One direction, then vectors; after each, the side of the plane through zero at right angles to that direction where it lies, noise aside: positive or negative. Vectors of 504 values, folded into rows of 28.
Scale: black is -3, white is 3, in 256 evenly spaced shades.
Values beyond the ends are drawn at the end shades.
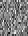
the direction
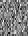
positive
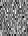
positive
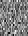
positive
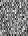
positive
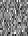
positive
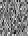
negative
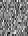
positive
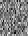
negative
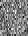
positive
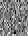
negative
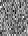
negative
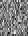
positive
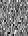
positive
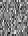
positive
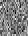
negative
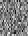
negative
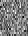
positive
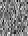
negative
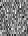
positive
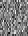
positive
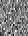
positive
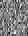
positive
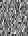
positive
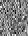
negative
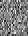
positive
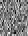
negative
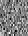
negative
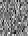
negative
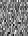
positive
